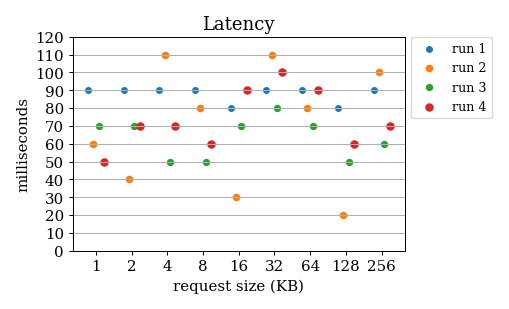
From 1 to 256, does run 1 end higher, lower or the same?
the same
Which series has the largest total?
run 1
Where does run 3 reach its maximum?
32
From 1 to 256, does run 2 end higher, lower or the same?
higher
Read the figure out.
Title: Latency
x-axis: request size (KB), ticks 1 2 4 8 16 32 64 128 256
y-axis: milliseconds, ticks 0 10 20 30 40 50 60 70 80 90 100 110 120
Legend: run 1, run 2, run 3, run 4
Values:
run 1: 90 90 90 90 80 90 90 80 90
run 2: 60 40 110 80 30 110 80 20 100
run 3: 70 70 50 50 70 80 70 50 60
run 4: 50 70 70 60 90 100 90 60 70
